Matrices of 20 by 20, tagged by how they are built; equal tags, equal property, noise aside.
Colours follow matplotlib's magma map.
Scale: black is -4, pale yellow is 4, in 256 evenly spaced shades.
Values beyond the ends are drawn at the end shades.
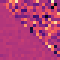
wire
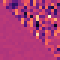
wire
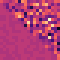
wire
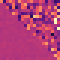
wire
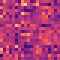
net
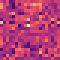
net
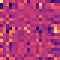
net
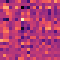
net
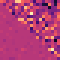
wire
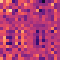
net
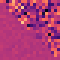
wire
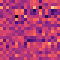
net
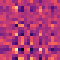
net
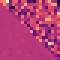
wire
